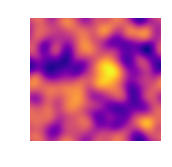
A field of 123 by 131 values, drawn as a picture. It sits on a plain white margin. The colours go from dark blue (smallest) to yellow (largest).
The values follow a bell shape. No lone cell stands out from its neighbours. Neither half mirrors the other. There is no overall slope. The field is smooth, with broad soft blobs. The ninth with the highest average is the centre. No single row or column stands out from its neighbours.
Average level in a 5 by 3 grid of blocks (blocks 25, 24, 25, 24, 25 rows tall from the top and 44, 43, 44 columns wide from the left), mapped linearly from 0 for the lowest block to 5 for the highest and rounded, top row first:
3 4 3
0 4 0
2 5 2
4 2 1
3 2 3
